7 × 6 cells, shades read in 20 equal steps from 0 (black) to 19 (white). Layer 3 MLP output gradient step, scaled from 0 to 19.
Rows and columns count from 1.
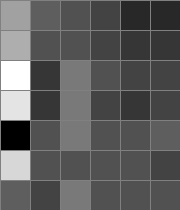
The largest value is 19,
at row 3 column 1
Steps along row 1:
down down down down same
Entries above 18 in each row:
0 0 1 0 0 0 0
